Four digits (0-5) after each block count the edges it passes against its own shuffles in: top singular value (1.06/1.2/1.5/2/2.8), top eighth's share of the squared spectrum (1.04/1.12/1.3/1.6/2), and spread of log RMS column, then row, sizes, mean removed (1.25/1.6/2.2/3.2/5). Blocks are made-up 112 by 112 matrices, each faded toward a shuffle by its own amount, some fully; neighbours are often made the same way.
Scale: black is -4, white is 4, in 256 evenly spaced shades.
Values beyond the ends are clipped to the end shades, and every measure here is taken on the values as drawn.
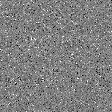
3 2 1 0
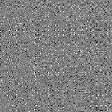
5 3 2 2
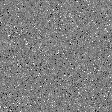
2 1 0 0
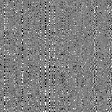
5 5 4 2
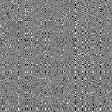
5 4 3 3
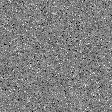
0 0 0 0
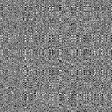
5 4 3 3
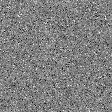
2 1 0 0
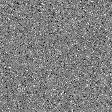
1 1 0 0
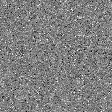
3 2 0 0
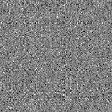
4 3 2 2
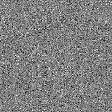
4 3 1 1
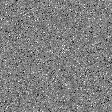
1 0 0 0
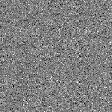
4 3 1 1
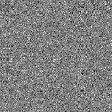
4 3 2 1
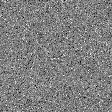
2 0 0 0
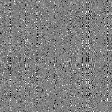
4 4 3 1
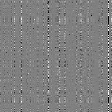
5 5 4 1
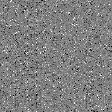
3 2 2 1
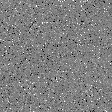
1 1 0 0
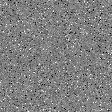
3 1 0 0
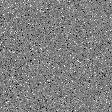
2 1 0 0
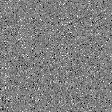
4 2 1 1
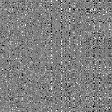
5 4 3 2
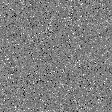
0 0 0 0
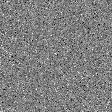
0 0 0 0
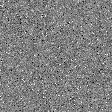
0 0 0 0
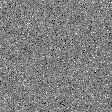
0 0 0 0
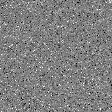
2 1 0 0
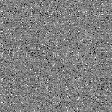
4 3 2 2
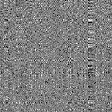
5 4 3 3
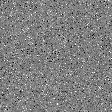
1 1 0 0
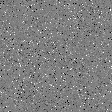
0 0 0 0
